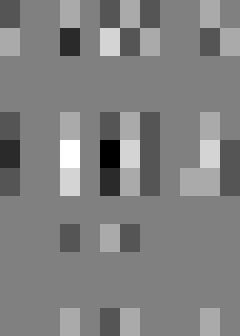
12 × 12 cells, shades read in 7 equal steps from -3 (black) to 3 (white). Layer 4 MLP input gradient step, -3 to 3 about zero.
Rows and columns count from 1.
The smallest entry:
-3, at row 6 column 6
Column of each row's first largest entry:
4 6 1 1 4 4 4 1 6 1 1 4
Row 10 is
0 0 0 0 0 0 0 0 0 0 0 0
